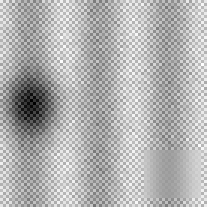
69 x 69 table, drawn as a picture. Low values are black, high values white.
Dips: one, in the middle left. Odd patch: calmer, in the bottom right. Average level on the scale: 70%. Stripes: upright, repeating 3 times. Ninth with the lowest average: middle left. Calmest part: bottom right.
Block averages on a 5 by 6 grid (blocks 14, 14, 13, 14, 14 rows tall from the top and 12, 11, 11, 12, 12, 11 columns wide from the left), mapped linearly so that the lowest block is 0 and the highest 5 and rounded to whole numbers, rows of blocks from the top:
4 5 4 5 4 5 / 3 4 4 5 4 5 / 0 2 4 5 4 5 / 3 4 4 5 4 5 / 4 5 4 5 4 5
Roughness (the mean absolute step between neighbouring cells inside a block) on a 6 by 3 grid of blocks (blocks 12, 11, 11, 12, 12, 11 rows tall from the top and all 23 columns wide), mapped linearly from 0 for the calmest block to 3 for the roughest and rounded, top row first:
333 / 333 / 333 / 333 / 330 / 330
